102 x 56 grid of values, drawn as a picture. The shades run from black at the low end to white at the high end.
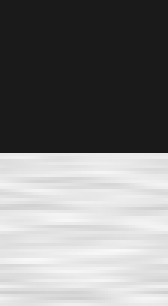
It is made of 2 by 1 panels. Panel 1,1: very low, flat. Panel 2,1: very high, streaked across, faint in contrast.
